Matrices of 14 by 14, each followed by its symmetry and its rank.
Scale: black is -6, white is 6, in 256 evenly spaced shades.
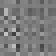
neither, rank two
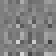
neither, rank two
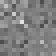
symmetric, rank three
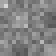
symmetric, rank three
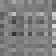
neither, rank two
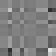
symmetric, rank one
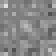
symmetric, rank three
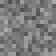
neither, full rank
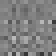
neither, rank two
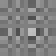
symmetric, rank one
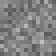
symmetric, full rank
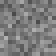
neither, full rank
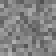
neither, full rank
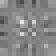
symmetric, rank three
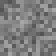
symmetric, full rank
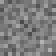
symmetric, full rank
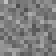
neither, full rank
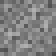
symmetric, full rank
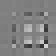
symmetric, rank one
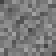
symmetric, full rank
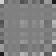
symmetric, rank one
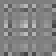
symmetric, rank one
